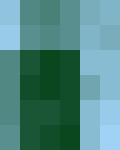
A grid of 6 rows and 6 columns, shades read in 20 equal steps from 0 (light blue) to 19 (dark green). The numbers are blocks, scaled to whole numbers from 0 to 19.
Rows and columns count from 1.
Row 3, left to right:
10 17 19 18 3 3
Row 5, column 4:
18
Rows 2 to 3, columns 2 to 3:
9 10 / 17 19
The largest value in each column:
10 18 19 19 6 5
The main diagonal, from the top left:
2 9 19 18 3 0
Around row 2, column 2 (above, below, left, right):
10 17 1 10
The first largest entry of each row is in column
3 3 3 3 4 4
